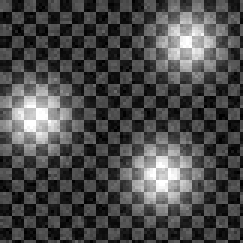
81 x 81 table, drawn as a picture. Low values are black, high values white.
Ninth with the highest average: middle left. Mirror symmetry: none. Bumps: three. Average level on the scale: 30%.
